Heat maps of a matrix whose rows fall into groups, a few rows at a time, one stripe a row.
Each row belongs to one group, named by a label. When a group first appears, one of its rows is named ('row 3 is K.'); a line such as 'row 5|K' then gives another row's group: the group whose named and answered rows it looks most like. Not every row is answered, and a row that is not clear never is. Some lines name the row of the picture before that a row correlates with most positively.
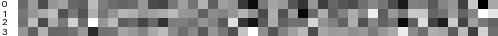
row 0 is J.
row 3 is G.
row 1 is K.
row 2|J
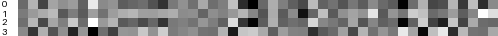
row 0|J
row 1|K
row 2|J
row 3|G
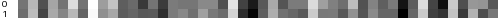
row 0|J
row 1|J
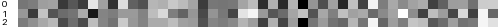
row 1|G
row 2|K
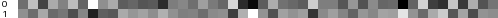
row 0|J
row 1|G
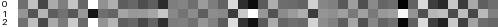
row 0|J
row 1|G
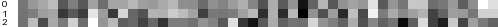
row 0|K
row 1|K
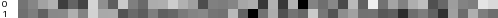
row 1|J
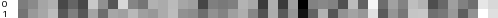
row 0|K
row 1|K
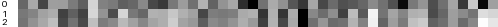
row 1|K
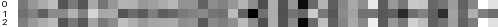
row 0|K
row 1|J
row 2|K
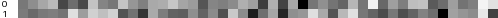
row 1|J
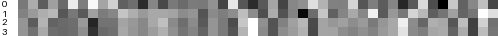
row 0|J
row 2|G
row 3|G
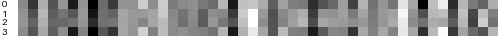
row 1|G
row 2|G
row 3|G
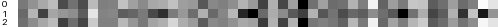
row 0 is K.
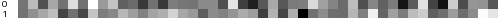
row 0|J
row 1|K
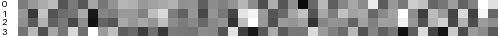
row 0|K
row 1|G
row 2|G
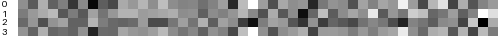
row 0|G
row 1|K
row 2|J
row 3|G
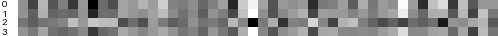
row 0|G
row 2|J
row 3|G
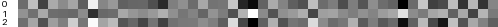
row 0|J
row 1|G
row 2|J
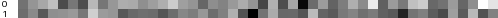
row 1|J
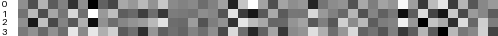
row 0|G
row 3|J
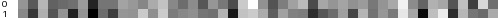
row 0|G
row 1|G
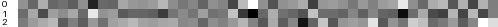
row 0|G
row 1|J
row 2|K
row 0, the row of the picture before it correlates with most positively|0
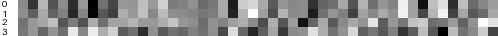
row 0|G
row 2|K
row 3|J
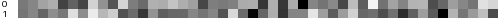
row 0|K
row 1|J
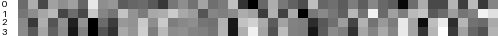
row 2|G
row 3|G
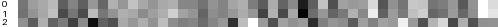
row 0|K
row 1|K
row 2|G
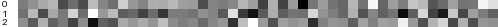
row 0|K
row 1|J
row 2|G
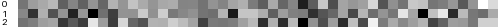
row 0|K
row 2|K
